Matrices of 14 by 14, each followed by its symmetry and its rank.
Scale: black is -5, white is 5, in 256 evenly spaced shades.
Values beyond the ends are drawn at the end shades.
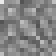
symmetric, rank three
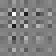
symmetric, rank one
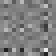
neither, rank two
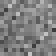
antisymmetric, full rank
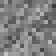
antisymmetric, full rank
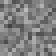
antisymmetric, full rank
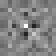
symmetric, rank three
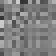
antisymmetric, rank two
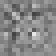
symmetric, rank three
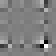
symmetric, rank one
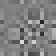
antisymmetric, rank two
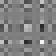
symmetric, rank one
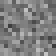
antisymmetric, full rank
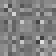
symmetric, rank three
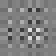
symmetric, rank one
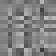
neither, rank two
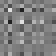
symmetric, rank one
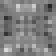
antisymmetric, rank two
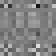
neither, rank two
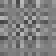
antisymmetric, rank two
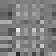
neither, rank two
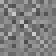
symmetric, rank three
